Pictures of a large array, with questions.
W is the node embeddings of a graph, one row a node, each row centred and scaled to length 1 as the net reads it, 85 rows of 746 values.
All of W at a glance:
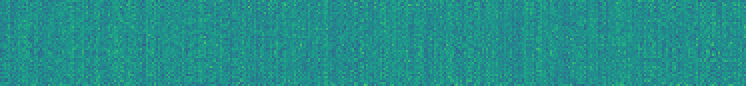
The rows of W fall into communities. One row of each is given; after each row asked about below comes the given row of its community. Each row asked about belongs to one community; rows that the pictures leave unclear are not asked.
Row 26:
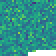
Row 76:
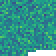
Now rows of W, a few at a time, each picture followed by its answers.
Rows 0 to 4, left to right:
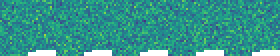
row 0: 26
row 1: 26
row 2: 76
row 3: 76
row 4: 76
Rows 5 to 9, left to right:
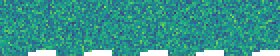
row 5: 76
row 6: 26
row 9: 76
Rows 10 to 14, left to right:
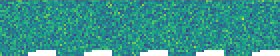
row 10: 26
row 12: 76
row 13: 76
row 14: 26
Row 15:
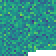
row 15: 76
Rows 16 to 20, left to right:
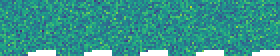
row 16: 26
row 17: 76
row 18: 76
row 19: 26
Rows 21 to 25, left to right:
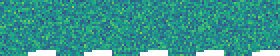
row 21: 26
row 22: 76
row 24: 76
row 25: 26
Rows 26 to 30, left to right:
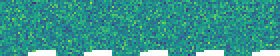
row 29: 76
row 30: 26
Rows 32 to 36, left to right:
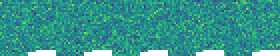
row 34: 26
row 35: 76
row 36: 26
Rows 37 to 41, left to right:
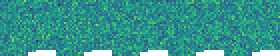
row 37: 26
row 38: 26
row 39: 76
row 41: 26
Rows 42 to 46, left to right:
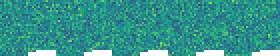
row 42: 76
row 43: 26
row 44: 76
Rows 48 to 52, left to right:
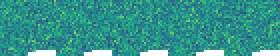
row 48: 26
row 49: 26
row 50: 26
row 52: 26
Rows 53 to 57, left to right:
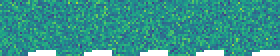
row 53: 26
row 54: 26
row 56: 26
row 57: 26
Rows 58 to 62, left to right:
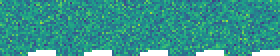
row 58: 76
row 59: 76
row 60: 76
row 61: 76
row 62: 26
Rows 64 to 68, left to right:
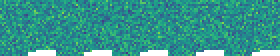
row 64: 76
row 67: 26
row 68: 26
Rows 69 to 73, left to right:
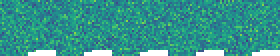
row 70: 26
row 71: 26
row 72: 76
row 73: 76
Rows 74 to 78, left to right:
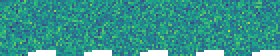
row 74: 26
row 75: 26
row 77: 76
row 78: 26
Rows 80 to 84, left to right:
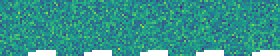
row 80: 26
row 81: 26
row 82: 76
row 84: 76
